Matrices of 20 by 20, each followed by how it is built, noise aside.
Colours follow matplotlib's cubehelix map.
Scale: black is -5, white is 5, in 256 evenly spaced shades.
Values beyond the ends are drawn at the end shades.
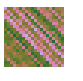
Toeplitz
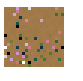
sparse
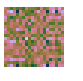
low rank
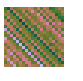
Toeplitz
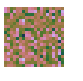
low rank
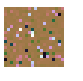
sparse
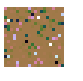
sparse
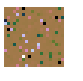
sparse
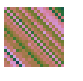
Toeplitz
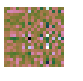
low rank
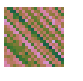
Toeplitz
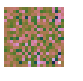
low rank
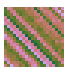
Toeplitz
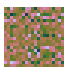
low rank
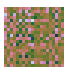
low rank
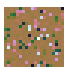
sparse
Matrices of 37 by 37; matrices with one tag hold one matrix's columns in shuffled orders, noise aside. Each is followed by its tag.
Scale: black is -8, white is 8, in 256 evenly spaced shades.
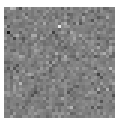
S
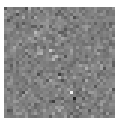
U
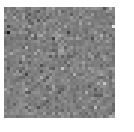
S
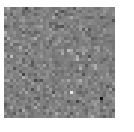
U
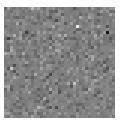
S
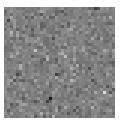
U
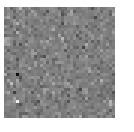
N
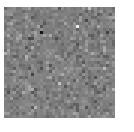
S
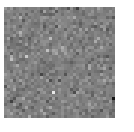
U
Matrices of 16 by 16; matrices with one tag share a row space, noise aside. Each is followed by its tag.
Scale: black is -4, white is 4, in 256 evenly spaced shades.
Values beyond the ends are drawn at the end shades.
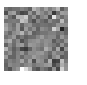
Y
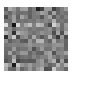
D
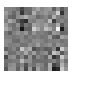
Y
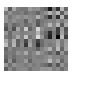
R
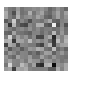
D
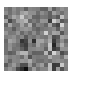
Y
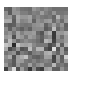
D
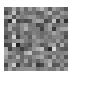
D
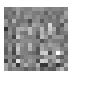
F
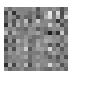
R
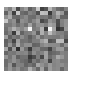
F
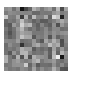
Y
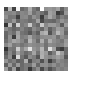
F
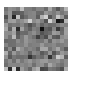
F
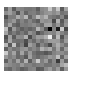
R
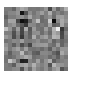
Y
